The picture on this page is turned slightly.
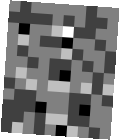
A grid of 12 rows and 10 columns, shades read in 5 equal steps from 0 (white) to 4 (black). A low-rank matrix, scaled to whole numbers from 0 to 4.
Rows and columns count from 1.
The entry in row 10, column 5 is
2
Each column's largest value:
3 4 3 4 3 4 3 4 3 3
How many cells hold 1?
13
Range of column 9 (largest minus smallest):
1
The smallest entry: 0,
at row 3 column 6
